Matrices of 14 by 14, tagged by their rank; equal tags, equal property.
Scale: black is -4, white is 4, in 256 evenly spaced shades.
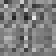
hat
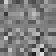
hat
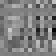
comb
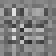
comb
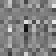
comb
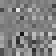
hat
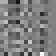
comb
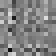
hat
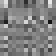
comb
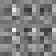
comb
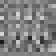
hat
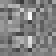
hat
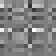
comb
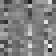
hat
